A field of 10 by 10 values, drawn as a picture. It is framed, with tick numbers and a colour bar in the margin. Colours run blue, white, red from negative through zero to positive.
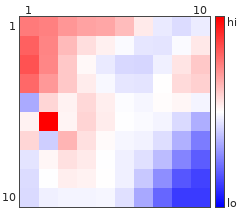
The centre is the calmest part. In the middle left lies a patch that is rougher than the rest. The field climbs toward the top left. Overall the values sit about 50% of the way up the scale.
